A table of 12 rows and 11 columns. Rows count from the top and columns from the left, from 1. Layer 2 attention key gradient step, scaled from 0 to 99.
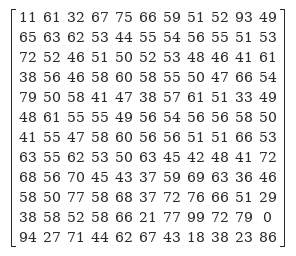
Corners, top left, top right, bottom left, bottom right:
11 49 94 86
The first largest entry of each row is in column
10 1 1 10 1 2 10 11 3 3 8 1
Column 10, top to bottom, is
93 51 41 66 33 58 66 41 36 51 79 23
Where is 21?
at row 11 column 6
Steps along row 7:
up down up up down same down same up down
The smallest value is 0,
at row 11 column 11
